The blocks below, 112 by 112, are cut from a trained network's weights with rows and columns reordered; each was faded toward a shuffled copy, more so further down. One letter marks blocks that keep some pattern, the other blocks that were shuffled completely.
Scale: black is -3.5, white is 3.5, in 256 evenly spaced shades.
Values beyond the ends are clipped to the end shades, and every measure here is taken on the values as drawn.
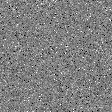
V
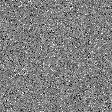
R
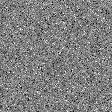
V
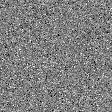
V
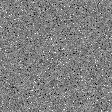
V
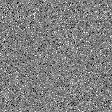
R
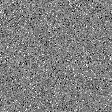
R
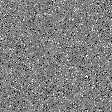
V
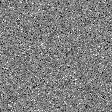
V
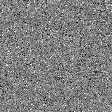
R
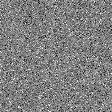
R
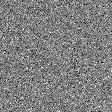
V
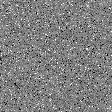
V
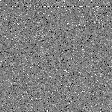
R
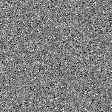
V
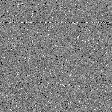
R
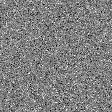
V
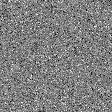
V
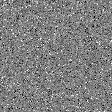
R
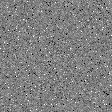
V
